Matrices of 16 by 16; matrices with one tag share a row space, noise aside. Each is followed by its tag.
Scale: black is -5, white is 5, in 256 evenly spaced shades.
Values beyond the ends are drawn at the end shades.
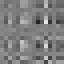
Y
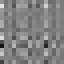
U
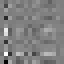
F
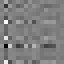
F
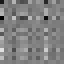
U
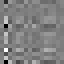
F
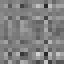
Y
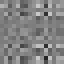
Y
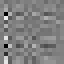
F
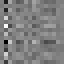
F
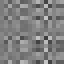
Y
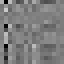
F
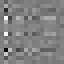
F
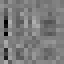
F
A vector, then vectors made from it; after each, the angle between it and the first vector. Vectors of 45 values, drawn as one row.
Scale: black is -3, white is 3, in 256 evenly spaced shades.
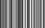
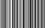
partly opposed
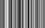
partly aligned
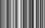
partly opposed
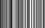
nearly parallel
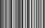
nearly parallel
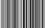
nearly opposite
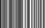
nearly parallel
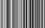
nearly opposite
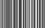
orthogonal
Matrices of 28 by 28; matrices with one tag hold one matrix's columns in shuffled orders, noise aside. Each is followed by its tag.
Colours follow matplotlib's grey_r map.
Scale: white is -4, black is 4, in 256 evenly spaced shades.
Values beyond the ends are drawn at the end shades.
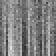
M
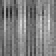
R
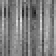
R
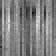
R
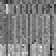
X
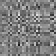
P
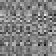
P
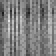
R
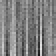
M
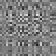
P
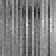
R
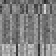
X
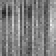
R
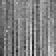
M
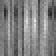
R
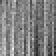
M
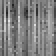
R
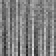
M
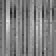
R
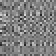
P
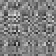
P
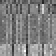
X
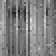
R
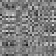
P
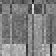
X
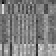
X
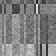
X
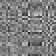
P
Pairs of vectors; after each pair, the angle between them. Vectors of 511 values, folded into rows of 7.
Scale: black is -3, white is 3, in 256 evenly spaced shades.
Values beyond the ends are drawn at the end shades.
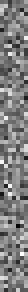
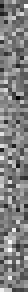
orthogonal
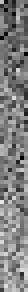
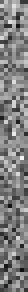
partly opposed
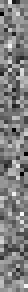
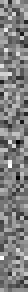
partly opposed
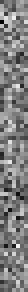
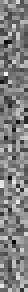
orthogonal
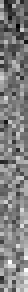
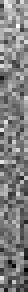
nearly opposite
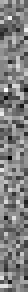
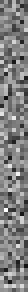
partly aligned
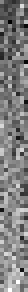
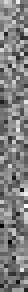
partly opposed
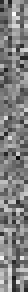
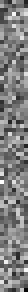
partly aligned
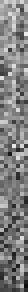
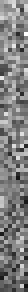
nearly parallel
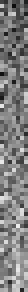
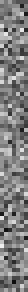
orthogonal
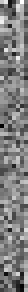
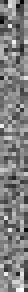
nearly opposite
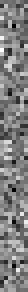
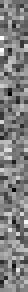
nearly parallel
